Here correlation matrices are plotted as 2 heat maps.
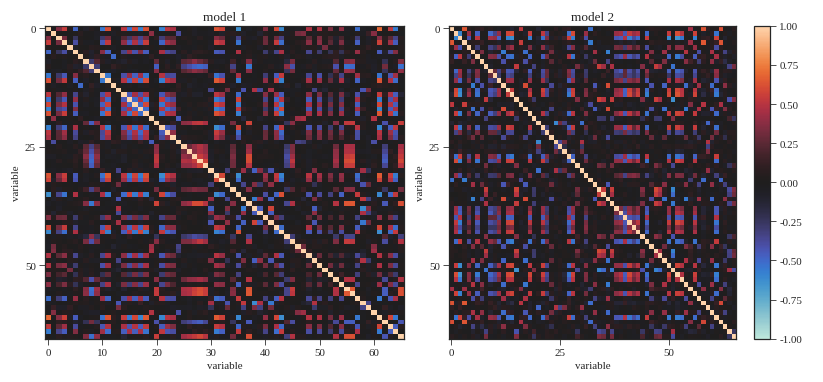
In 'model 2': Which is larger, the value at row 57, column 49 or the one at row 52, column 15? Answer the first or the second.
the second
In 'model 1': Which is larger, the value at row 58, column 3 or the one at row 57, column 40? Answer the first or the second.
the first
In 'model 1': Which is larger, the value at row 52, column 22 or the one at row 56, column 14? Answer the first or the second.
the first
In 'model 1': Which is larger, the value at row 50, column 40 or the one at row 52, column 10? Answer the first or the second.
the first
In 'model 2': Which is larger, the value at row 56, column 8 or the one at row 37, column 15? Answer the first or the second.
the second
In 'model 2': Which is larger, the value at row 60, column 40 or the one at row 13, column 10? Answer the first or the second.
the first
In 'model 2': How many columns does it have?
66
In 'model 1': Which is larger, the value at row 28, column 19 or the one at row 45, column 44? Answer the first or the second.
the first
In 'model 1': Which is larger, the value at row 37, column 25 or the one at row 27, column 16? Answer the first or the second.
the first
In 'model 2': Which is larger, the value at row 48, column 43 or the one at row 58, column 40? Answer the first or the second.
the second
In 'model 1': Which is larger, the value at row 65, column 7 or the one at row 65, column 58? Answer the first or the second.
the first
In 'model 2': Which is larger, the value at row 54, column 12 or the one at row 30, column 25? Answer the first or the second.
the second
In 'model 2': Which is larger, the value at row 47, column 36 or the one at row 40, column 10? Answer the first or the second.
the second
